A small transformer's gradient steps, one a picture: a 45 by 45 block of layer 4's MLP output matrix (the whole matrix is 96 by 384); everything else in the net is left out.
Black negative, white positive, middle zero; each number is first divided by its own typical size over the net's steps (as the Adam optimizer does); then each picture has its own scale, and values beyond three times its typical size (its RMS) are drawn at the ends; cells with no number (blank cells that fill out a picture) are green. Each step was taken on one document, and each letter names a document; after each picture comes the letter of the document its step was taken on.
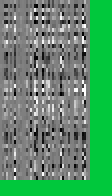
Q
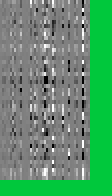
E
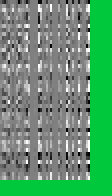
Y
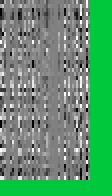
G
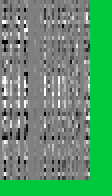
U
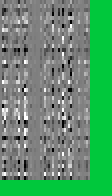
U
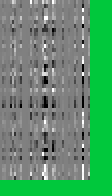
E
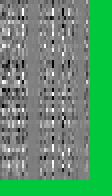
U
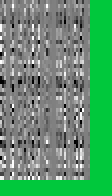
G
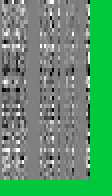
U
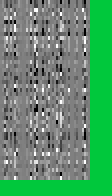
Q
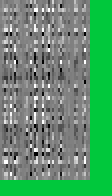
Q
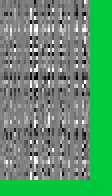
Q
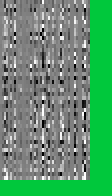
Q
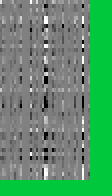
E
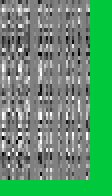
Y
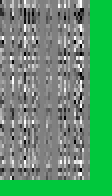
G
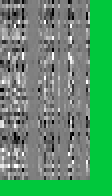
U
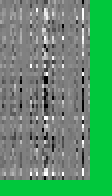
E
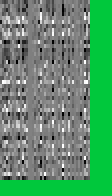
U
